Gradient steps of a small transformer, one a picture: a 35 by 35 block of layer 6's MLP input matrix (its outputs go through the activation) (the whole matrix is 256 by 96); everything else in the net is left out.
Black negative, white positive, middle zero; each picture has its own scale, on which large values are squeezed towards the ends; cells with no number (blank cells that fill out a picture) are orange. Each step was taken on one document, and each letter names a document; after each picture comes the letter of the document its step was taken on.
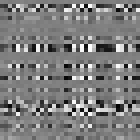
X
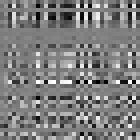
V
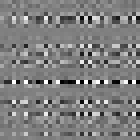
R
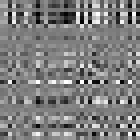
V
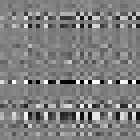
R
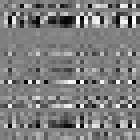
V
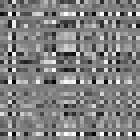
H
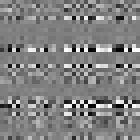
X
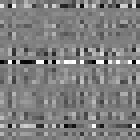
H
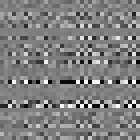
R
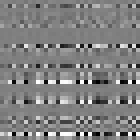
R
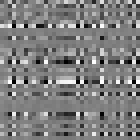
H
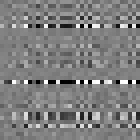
R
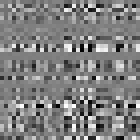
X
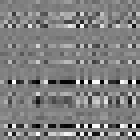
V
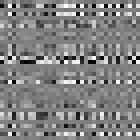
H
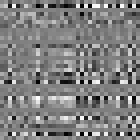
V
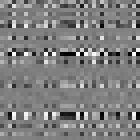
H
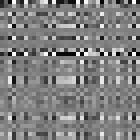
H
